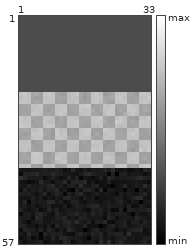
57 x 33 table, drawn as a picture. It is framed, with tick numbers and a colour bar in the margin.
It is made of 3 by 1 panels. Panel 1,1: low, flat. Panel 2,1: high, checkered. Panel 3,1: very low, fine-grained, faint in contrast.
